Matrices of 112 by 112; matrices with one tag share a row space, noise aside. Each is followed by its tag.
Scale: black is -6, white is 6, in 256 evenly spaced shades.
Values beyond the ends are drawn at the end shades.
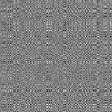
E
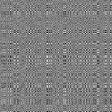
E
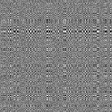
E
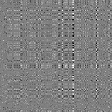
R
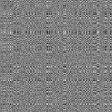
E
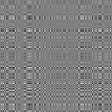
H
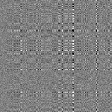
R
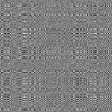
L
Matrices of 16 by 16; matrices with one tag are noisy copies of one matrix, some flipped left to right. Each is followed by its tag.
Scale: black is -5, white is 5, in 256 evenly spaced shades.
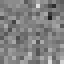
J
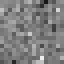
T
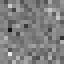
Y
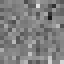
J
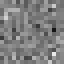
Y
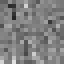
J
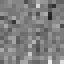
J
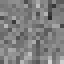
J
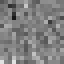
J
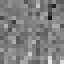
J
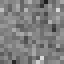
T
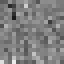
J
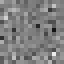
Y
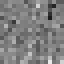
J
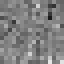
J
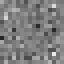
Y
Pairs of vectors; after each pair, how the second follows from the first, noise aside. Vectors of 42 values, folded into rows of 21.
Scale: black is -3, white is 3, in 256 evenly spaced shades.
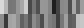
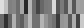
sign-scrambled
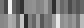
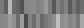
shrunk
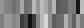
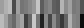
shuffled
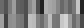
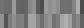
shrunk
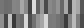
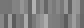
shrunk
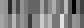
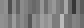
shrunk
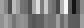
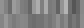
shrunk
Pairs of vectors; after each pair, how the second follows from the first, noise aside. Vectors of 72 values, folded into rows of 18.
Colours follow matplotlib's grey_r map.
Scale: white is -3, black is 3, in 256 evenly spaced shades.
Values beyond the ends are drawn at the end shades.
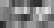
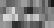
reversed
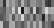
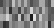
reversed
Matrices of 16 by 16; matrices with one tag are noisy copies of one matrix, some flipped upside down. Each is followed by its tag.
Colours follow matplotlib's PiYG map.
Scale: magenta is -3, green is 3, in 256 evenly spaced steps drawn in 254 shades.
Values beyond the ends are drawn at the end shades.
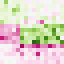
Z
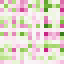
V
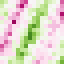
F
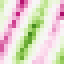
F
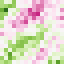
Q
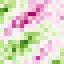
Q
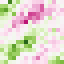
Q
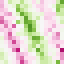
F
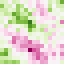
Q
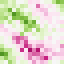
Q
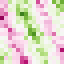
F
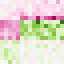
Z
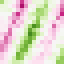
F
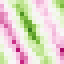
F
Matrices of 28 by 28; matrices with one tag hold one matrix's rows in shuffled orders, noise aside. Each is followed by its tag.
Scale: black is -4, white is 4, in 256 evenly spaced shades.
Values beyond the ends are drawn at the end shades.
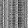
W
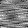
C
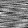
C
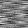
C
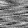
C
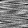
C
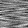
C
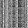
W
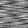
C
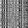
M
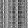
W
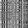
M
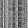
W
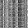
W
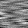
C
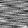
C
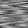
C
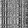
M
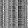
W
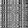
M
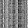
W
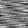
C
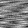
C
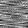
C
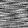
C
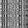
M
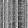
W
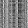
W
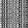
M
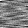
C
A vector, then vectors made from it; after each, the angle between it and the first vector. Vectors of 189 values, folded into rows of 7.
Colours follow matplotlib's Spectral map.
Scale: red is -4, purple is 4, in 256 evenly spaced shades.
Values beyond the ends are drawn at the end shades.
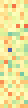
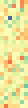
orthogonal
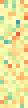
partly opposed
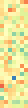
partly aligned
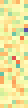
partly aligned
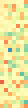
nearly parallel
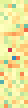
nearly opposite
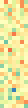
partly opposed
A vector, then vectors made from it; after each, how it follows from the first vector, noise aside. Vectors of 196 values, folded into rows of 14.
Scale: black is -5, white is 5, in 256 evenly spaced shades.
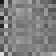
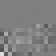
partly zeroed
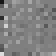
partly zeroed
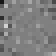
partly zeroed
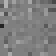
partly zeroed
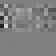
partly zeroed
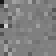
partly zeroed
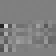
partly zeroed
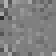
partly zeroed
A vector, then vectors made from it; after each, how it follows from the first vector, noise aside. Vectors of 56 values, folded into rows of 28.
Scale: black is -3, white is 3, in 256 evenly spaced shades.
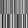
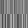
shrunk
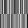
wrapped around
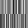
wrapped around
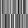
wrapped around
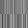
shrunk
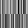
wrapped around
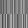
shrunk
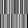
wrapped around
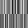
wrapped around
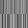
shrunk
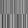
shrunk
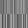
shrunk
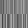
shrunk
